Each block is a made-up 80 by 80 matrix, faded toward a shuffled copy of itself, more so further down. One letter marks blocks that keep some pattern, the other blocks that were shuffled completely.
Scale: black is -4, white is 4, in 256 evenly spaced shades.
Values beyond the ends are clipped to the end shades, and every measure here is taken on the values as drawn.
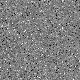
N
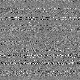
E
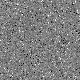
N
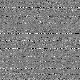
E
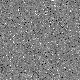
N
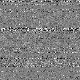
E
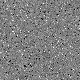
N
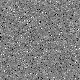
N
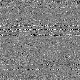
E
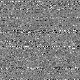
E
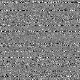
E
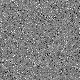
N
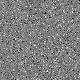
N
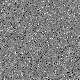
N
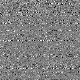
E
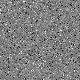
N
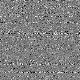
E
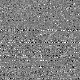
E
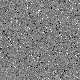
N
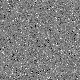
N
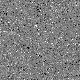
N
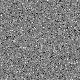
N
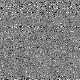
E
